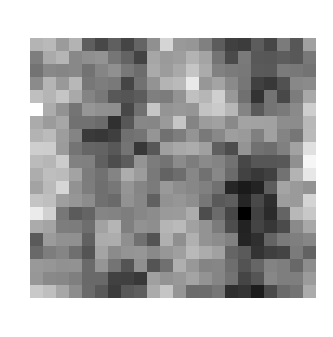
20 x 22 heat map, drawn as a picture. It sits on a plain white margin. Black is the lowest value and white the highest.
Stripes: upright, repeating 2 times. Average level on the scale: 50%. Histogram: bell-shaped. Ninth with the lowest average: bottom right.
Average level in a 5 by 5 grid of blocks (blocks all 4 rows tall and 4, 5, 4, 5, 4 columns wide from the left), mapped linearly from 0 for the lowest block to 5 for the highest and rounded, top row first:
41521 / 51443 / 52313 / 43402 / 31412
